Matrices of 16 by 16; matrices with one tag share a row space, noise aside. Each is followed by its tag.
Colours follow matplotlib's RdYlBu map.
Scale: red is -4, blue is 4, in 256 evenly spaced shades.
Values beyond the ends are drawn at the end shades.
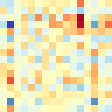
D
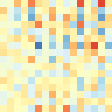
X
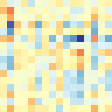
D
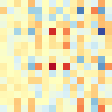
X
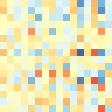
X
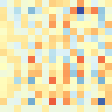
X
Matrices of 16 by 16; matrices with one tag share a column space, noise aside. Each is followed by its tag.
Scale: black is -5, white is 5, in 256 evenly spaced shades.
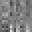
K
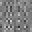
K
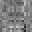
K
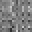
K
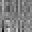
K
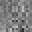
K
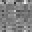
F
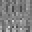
K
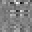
F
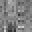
K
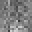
K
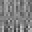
K
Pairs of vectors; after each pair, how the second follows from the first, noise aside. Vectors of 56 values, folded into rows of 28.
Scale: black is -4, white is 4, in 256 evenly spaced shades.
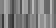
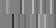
partly zeroed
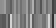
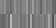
shrunk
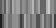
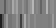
partly zeroed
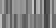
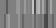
partly zeroed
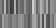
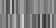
reversed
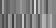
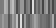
reversed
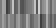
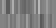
shrunk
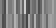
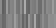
shrunk
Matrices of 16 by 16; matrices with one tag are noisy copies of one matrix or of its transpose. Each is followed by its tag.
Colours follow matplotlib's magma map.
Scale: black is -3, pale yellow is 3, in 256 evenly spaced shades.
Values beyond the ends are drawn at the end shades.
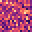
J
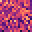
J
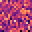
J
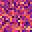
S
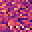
J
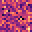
S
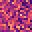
J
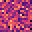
J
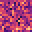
S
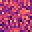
J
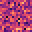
S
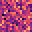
S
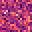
S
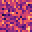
S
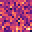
S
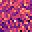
J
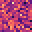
J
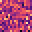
J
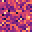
S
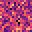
S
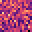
J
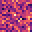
S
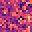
S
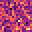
S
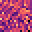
J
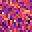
J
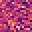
J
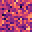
S
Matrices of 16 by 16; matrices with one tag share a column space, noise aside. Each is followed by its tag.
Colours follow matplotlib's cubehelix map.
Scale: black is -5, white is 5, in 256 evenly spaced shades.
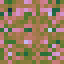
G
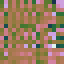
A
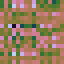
A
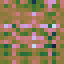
A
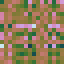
A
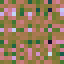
G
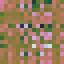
A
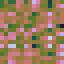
A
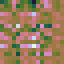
A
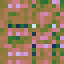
A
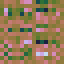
G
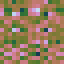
G
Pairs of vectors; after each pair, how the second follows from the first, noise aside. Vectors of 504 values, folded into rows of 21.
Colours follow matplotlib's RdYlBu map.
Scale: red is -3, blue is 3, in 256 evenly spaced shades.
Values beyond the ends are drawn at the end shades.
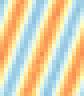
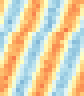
wrapped around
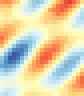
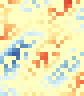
partly zeroed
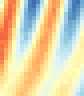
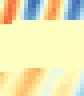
partly zeroed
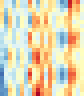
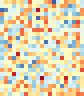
shuffled
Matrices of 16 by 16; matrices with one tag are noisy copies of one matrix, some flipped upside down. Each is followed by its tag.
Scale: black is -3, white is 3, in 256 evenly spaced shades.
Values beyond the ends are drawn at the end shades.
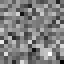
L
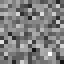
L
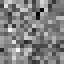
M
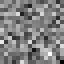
L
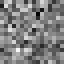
M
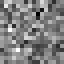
M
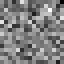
L
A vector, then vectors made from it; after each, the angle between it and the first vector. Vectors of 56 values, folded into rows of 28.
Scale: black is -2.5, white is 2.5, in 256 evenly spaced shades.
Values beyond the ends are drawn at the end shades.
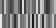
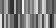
partly aligned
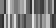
partly opposed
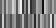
partly opposed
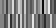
partly opposed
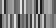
nearly opposite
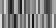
nearly parallel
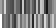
nearly parallel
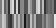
orthogonal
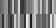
orthogonal
